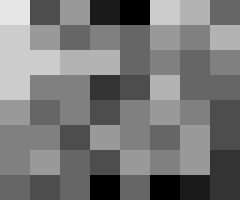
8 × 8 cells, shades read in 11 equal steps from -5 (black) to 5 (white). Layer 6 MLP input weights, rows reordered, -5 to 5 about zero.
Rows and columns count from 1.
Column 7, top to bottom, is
2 0 -1 -1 0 1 1 -4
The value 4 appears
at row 1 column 1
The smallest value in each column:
-1 -2 -2 -5 -5 -5 -4 -3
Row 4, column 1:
3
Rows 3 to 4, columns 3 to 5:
2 2 -1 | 0 -3 -2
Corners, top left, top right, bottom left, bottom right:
4 -1 -1 -3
